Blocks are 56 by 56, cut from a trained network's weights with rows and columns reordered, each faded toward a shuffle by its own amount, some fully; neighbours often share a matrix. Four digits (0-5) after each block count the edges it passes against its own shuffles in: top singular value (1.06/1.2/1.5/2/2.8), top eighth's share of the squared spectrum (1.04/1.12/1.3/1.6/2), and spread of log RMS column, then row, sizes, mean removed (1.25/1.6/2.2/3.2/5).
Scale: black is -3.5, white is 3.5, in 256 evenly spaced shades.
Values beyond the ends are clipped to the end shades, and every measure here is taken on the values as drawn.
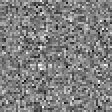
2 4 2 1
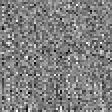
3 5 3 2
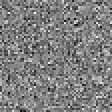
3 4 2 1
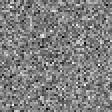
2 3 1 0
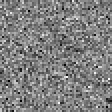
1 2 0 0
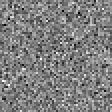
0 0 0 0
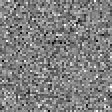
0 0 0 0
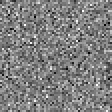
1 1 0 0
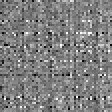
3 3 0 3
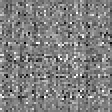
3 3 0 3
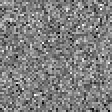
0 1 0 0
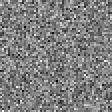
0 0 0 0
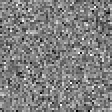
0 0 0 0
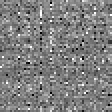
2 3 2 0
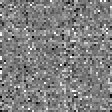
1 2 2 0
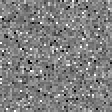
0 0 0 0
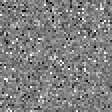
0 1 0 0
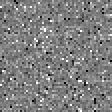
0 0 0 0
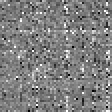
2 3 2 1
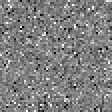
0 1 0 0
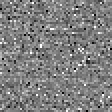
1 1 0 0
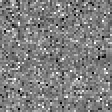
1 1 1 0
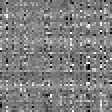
3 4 4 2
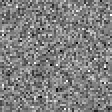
1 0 0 0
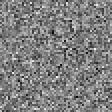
2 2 1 0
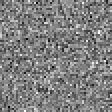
1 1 0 0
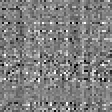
3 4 0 4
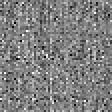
2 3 0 2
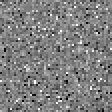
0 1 0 0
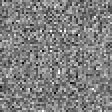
3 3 0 1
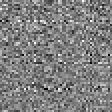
3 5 1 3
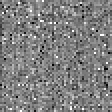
2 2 0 1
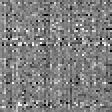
3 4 1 3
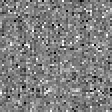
1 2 0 1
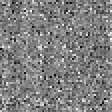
2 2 0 2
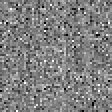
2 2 0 2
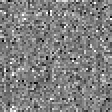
2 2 0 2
